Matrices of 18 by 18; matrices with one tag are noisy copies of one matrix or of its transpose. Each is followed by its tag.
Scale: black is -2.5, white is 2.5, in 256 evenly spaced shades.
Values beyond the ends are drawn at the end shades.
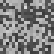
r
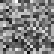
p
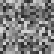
r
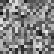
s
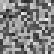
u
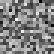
u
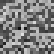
s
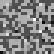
u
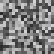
u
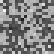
r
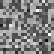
p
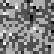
r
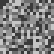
s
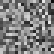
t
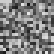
u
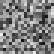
p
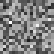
t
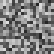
u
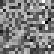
s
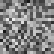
t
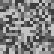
t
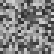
r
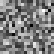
u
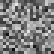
t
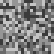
r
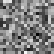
p
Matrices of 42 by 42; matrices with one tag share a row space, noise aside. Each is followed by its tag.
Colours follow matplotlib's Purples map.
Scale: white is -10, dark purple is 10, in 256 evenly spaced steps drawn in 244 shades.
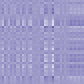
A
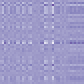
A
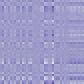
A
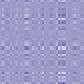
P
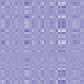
P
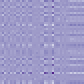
A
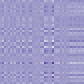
A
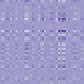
P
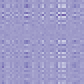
P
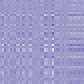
A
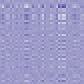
P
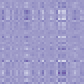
P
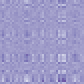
P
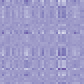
P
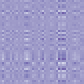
P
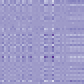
A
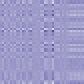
A
